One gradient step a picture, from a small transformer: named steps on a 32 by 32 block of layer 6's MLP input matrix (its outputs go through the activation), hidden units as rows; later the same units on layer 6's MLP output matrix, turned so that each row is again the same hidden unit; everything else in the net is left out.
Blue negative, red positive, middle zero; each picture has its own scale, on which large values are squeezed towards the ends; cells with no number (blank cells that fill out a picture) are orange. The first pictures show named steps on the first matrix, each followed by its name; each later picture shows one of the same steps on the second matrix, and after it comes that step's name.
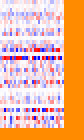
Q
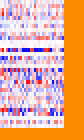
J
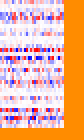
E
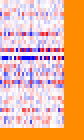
Q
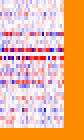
Q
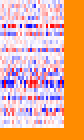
J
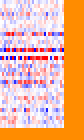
Q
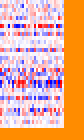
J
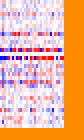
Q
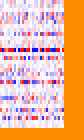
E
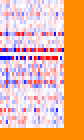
Q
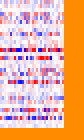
E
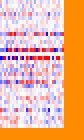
Q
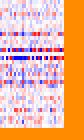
Q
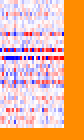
Q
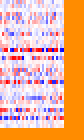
E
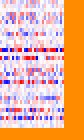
E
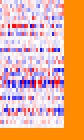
J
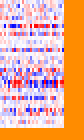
J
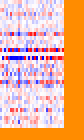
Q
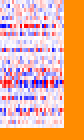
J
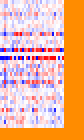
Q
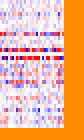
Q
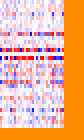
Q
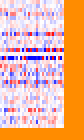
Q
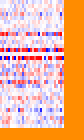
Q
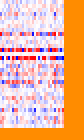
Q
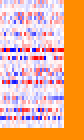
E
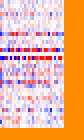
Q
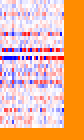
Q
